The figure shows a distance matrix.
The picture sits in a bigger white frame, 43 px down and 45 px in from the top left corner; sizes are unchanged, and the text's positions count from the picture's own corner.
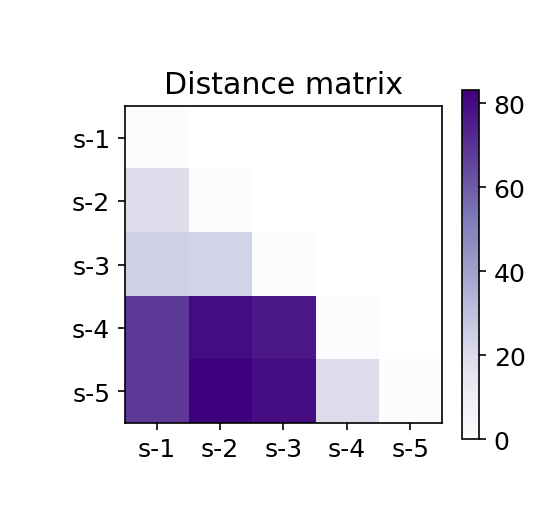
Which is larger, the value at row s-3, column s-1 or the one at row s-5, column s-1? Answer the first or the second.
the second
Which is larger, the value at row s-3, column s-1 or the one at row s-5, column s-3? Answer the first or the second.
the second
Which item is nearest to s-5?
s-4
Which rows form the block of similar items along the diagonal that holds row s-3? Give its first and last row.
s-1 to s-3
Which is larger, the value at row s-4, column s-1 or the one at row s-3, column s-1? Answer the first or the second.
the first
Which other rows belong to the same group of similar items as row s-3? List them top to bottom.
s-1, s-2
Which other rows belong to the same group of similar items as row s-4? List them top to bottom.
s-5
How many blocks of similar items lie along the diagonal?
2
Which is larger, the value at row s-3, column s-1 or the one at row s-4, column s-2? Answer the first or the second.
the second
